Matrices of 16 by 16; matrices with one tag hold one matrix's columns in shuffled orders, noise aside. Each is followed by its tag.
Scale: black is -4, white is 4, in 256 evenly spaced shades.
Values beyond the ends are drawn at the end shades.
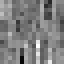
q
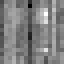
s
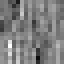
q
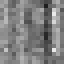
s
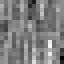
q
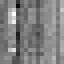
s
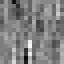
q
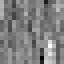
q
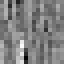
q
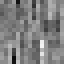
q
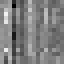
s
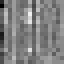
s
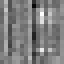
s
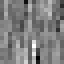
q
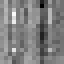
s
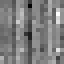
s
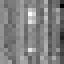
s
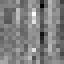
s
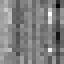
s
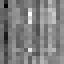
s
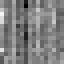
s
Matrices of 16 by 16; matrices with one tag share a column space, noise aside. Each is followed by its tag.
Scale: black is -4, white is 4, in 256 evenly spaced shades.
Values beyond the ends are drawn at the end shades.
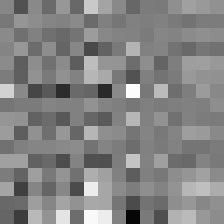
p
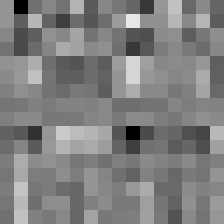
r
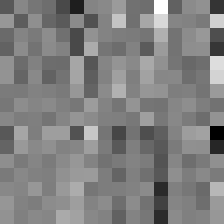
r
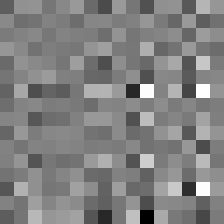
p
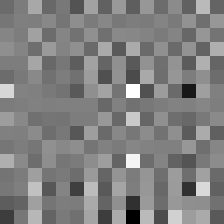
p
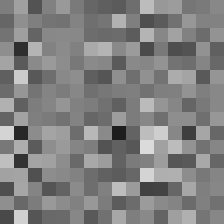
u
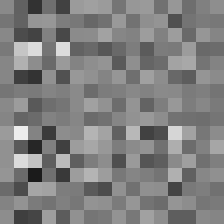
u
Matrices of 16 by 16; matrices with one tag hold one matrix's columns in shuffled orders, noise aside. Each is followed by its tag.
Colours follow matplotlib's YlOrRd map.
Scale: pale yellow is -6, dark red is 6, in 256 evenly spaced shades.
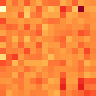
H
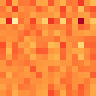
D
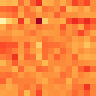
D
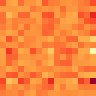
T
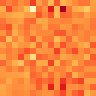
H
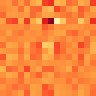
D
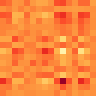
T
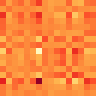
T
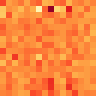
H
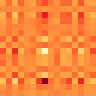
T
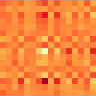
T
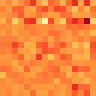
D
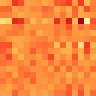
D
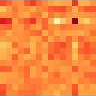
D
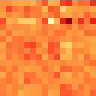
D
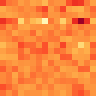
D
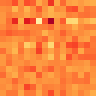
D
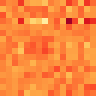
D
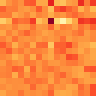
D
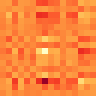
T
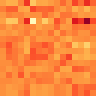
D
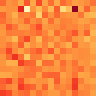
H
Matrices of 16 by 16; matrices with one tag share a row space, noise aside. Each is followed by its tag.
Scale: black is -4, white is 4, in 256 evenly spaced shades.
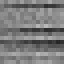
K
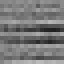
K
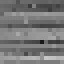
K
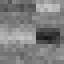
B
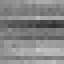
K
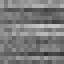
K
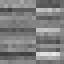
B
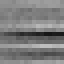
K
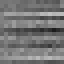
K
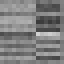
B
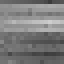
K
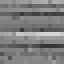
K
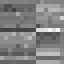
B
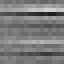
K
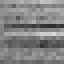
K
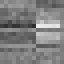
B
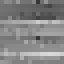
K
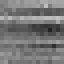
K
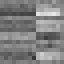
B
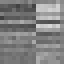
B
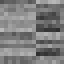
B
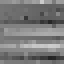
K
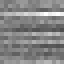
K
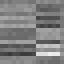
B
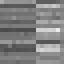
B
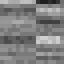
B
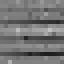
K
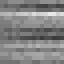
K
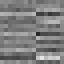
B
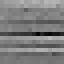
K
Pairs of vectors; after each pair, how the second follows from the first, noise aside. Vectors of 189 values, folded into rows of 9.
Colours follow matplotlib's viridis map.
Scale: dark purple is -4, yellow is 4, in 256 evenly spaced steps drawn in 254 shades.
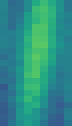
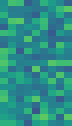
shuffled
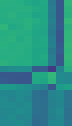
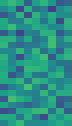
shuffled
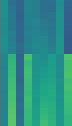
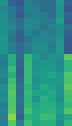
copied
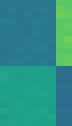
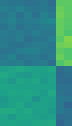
copied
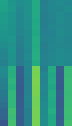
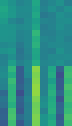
copied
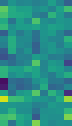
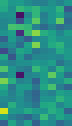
shuffled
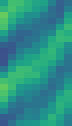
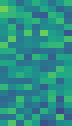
shuffled
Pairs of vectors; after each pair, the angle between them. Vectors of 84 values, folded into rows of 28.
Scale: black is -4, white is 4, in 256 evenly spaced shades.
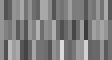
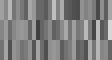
partly opposed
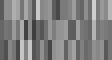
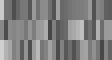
partly opposed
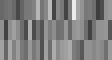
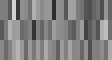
partly aligned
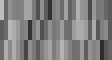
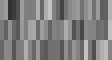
partly opposed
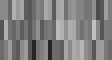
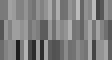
partly aligned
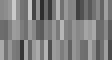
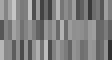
nearly parallel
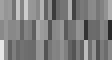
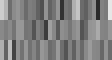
orthogonal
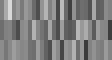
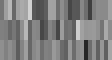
partly aligned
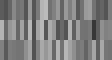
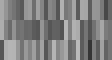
orthogonal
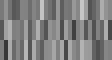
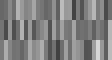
partly opposed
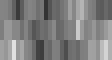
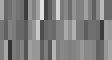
orthogonal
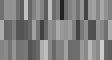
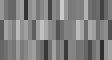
nearly opposite
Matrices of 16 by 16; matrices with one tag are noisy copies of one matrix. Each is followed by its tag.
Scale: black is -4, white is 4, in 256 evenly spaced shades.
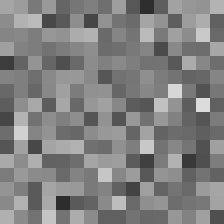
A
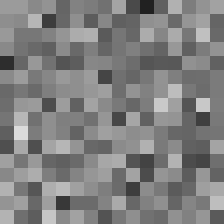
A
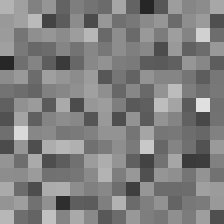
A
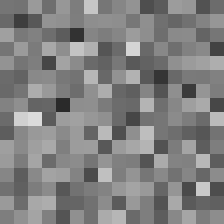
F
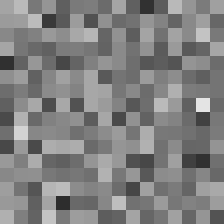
A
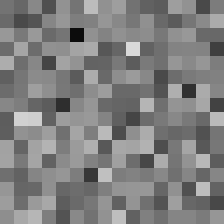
F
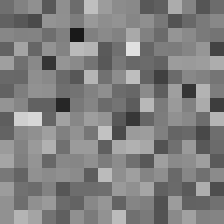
F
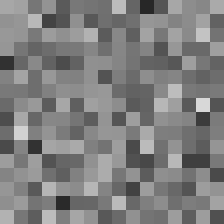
A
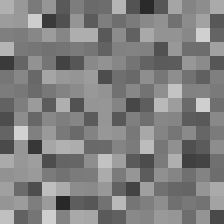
A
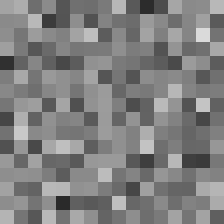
A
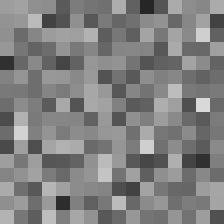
A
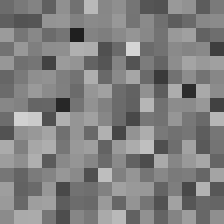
F
